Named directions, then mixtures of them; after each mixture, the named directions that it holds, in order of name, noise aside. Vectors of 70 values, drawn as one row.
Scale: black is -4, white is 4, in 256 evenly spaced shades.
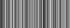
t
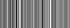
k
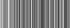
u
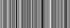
k, u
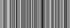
k, u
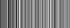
k, u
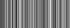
k, t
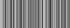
t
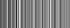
k, u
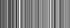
k, u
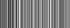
k, u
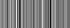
k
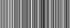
t, u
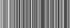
u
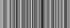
k, u
